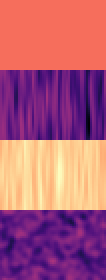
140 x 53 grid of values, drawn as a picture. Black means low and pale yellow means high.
It is made of 4 by 1 panels. Panel 1,1: high, flat. Panel 2,1: low, streaked downward. Panel 3,1: very high, streaked downward, faint in contrast. Panel 4,1: low, blotchy.
